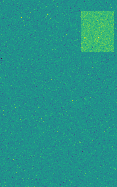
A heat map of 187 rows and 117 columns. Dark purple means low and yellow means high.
An odd patch, higher than its surroundings, sits in the top right. The values are skewed, with a long tail toward high values. Overall the values sit about 50% of the way up the scale. The top right is the ninth with the highest average. The halves do not mirror each other.
